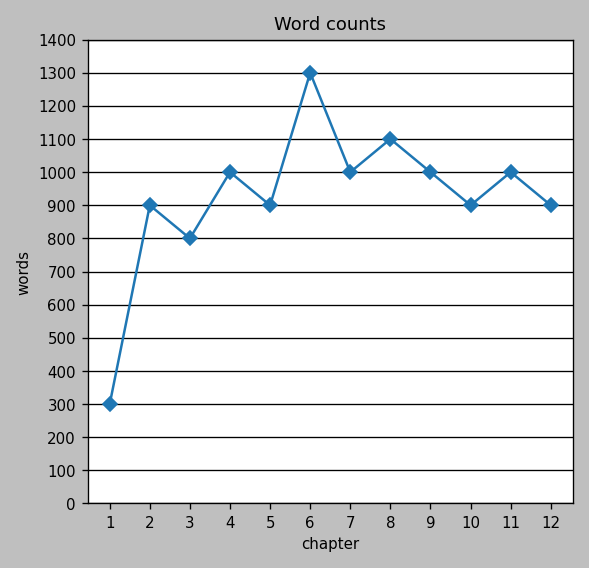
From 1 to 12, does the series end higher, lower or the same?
higher
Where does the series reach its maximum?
6
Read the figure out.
Title: Word counts
x-axis: chapter, ticks 1 2 3 4 5 6 7 8 9 10 11 12
y-axis: words, ticks 0 100 200 300 400 500 600 700 800 900 1000 1100 1200 1300 1400
Values:
300 900 800 1000 900 1300 1000 1100 1000 900 1000 900
